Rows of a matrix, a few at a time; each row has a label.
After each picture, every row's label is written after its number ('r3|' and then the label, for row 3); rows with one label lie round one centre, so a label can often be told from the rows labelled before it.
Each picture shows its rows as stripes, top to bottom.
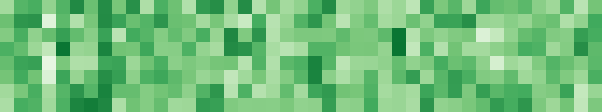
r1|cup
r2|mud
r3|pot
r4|pot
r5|mud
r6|mud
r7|cup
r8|cup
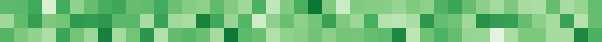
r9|mud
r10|cup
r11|pot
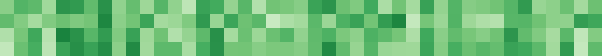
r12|cup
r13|pot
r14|cup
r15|cup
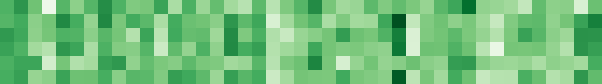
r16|mud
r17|pot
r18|pot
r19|pot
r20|mud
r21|pot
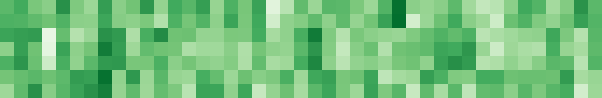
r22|pot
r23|pot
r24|mud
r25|mud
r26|mud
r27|cup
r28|cup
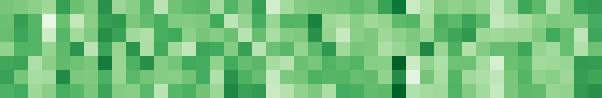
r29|pot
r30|mud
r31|mud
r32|cup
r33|pot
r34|pot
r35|pot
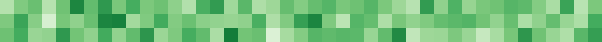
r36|cup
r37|mud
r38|pot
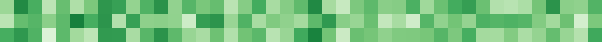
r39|mud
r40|cup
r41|mud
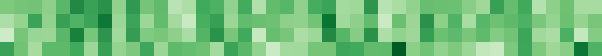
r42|cup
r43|cup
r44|cup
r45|pot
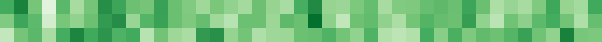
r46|mud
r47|mud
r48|cup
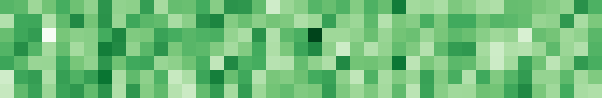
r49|pot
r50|cup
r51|mud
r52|mud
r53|pot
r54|cup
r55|cup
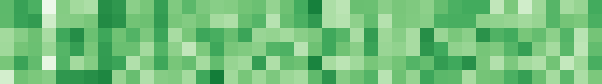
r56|mud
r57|mud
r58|cup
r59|cup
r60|mud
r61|cup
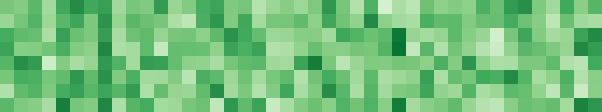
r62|cup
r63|cup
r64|pot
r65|pot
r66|mud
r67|cup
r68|cup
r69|pot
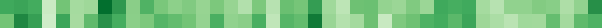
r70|mud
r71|mud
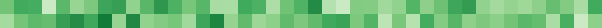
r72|mud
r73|cup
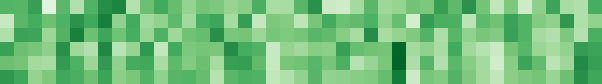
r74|mud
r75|cup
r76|cup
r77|pot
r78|pot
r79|pot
